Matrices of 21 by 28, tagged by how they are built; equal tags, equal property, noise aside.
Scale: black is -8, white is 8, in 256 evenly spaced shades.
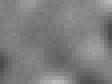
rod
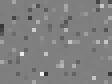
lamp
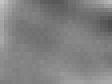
rod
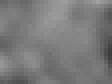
rod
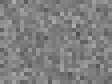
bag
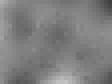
rod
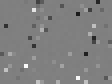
lamp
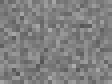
bag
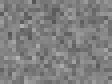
bag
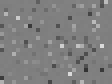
lamp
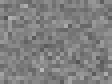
bag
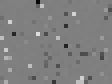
lamp
